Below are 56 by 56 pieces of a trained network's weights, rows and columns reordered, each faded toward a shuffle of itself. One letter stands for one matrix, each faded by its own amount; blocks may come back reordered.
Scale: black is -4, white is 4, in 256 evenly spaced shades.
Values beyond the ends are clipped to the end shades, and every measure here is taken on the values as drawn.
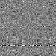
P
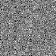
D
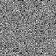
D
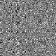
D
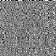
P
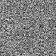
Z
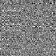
P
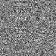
Z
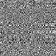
P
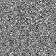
Z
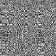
P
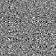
P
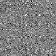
D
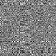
P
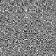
D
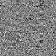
D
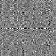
P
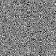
D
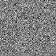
D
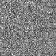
Z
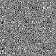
D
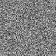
Z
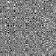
D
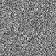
Z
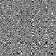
D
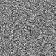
Z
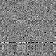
P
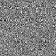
D
